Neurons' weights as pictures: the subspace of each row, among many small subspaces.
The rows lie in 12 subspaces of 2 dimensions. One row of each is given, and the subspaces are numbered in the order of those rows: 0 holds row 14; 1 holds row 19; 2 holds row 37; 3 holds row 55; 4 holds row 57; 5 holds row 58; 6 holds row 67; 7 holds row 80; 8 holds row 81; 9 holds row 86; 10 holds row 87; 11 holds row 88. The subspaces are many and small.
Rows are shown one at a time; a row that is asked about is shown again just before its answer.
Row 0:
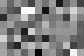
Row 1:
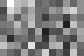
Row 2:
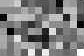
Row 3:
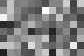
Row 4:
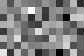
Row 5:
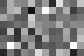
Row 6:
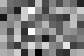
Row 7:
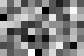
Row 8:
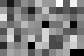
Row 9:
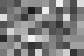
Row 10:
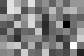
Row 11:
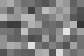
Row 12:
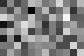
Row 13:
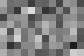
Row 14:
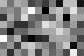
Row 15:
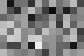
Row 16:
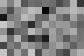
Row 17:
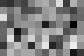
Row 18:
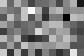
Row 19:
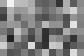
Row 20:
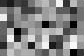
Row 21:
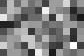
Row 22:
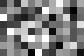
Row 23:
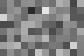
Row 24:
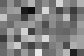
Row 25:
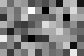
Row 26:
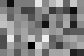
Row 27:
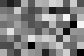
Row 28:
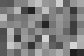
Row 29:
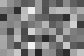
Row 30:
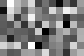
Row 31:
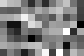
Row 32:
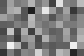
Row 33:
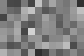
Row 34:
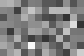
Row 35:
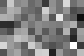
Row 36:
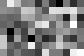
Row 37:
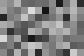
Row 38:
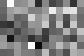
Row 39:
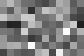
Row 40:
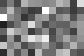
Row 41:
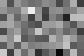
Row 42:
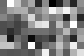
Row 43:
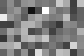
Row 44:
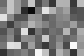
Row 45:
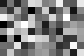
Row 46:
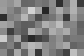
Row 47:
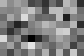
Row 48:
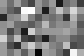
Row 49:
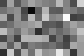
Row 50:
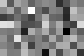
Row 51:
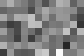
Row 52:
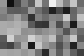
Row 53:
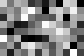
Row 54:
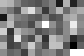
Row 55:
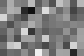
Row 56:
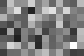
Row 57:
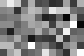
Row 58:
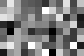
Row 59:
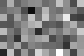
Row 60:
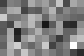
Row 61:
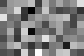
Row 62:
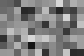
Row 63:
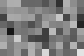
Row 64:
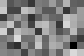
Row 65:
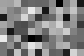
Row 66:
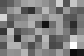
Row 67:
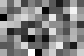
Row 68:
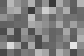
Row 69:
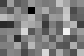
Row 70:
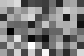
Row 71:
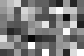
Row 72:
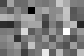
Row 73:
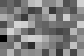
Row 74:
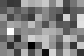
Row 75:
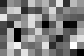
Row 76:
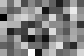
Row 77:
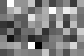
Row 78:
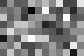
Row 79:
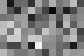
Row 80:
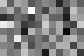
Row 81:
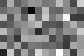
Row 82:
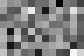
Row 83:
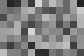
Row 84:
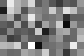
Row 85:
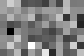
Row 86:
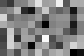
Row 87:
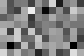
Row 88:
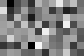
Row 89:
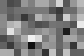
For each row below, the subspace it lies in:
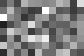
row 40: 5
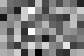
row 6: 4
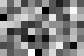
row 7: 6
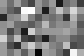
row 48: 3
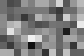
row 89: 2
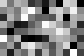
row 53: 0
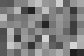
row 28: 9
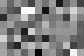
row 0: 3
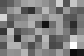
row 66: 11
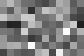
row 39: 0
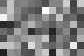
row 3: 5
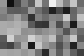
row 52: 10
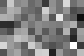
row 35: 6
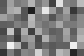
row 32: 10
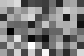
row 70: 5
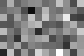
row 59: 8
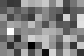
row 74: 5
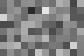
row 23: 2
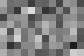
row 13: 9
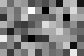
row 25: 0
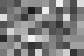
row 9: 2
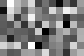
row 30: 11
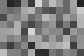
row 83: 4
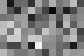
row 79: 9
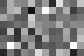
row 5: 10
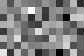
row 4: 8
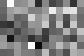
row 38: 9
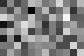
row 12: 7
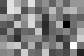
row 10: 1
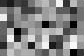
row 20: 1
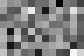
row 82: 10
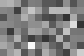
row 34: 4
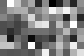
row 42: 10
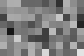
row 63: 6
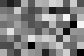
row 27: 4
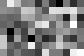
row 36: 10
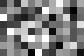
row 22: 6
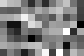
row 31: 8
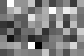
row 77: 9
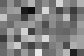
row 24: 3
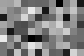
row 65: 2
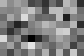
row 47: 0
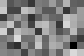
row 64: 11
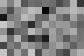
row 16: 5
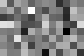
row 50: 7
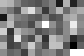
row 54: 11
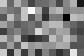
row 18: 8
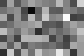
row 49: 8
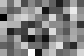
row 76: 6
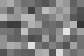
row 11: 0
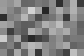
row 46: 2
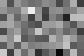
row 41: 8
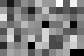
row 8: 11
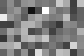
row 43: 2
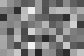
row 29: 4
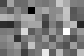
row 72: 7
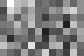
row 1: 1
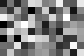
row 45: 7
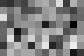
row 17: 1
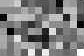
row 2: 6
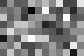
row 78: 0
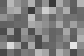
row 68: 10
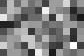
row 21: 6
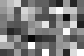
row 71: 3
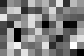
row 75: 1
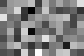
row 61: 4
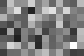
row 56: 9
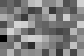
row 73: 7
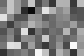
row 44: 3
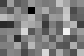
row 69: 7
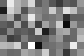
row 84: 11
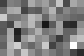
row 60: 1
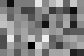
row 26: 9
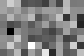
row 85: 5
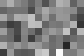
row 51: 8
